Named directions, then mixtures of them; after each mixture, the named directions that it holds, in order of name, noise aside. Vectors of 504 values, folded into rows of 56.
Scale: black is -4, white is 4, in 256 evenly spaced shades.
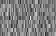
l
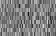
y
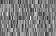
l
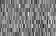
y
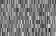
l, y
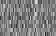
l, y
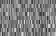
l, y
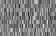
l, y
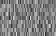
l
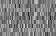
l, y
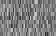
l, y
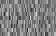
l
